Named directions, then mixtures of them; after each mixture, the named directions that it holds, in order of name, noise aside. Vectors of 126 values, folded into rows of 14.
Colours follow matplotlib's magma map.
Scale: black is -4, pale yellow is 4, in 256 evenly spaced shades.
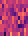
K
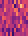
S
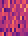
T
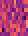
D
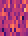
D, T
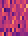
T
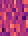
D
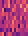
T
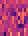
K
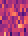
K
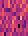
K, T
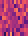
K, S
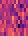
K, S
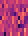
K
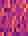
T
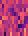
K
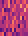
T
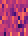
K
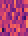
D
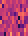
K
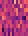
D, S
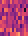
K, T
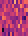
D, S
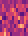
D, K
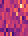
S, T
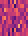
S, T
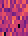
K, T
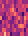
D, K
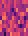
D, K
